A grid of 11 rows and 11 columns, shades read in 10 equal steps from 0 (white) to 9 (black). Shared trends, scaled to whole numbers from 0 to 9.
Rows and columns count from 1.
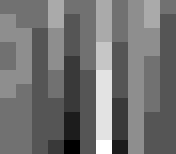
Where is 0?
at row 11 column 7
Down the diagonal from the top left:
5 5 6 4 7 6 1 7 4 6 6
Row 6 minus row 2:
0 -1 1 2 1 1 -2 1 0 2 0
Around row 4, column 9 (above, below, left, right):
4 4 6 4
